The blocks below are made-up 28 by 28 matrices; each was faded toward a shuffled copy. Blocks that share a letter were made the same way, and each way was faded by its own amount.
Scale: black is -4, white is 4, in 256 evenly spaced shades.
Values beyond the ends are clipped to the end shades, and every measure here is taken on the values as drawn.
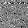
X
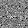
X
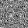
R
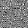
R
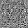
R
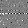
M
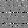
M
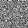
X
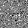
X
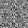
R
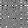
M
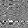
M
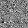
X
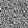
R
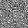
R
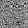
R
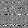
M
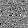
X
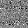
X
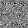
X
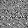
X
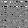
M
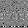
M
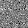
X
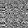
M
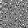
R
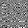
M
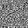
R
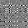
M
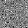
R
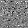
X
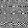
M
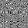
R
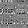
M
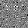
R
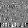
M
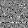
X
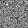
X
